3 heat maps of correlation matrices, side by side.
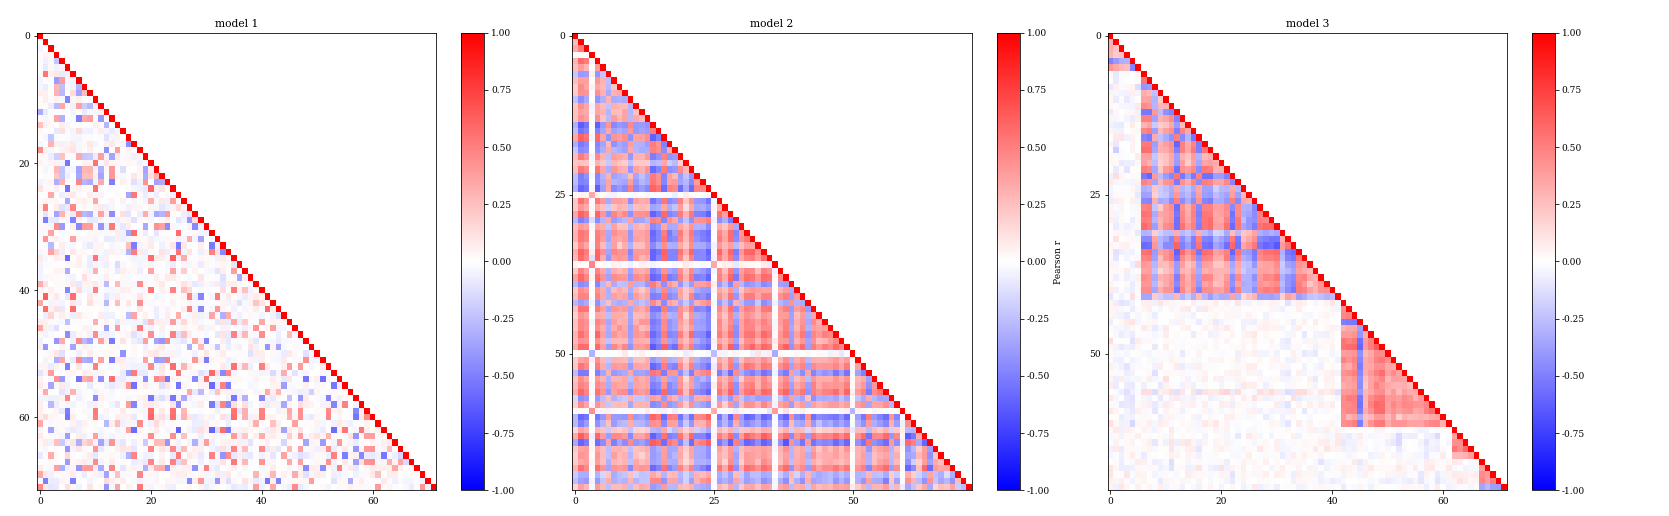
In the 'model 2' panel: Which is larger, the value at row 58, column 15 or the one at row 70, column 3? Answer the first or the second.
the second
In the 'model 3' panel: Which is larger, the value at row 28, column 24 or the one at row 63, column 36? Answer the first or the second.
the second
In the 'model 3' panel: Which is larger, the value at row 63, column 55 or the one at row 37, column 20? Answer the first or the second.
the second
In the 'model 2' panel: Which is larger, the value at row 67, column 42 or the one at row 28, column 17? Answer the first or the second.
the first
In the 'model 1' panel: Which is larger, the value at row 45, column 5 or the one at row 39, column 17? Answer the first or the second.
the second
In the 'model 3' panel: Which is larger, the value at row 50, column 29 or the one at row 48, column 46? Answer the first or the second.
the second
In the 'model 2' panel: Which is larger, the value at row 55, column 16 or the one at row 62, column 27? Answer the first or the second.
the first
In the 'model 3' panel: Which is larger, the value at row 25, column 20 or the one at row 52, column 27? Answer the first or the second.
the second
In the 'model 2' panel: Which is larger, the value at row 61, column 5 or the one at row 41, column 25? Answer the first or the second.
the second
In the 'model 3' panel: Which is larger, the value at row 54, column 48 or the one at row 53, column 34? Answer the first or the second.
the first
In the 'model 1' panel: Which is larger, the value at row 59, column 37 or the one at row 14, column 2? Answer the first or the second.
the first
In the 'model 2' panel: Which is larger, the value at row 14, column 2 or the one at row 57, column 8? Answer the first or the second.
the second
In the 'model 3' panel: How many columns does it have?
72
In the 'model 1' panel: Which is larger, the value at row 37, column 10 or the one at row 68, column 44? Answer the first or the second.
the first
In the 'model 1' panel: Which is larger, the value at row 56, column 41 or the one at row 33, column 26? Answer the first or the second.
the first
